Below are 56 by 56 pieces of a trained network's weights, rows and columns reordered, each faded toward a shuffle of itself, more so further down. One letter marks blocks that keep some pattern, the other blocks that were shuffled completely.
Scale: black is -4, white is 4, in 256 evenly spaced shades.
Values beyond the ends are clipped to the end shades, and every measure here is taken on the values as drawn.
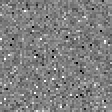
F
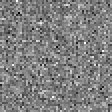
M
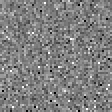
F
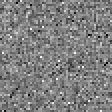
M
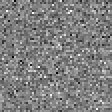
M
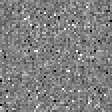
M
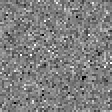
F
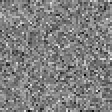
F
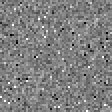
F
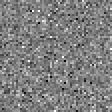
M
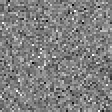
F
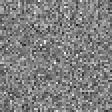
M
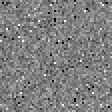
F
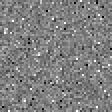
F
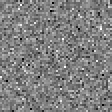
F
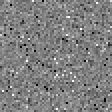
F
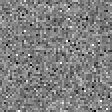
F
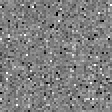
M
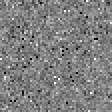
M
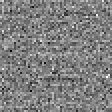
M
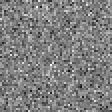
F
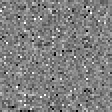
M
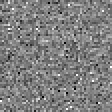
M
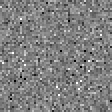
M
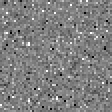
F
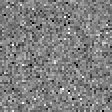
F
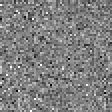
M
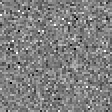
F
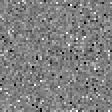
M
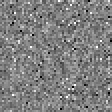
M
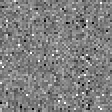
M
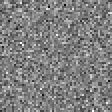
M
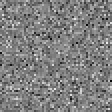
M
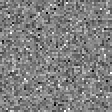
F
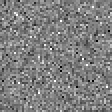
F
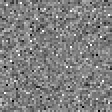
F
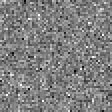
F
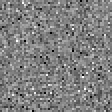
M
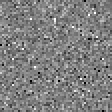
F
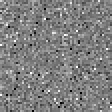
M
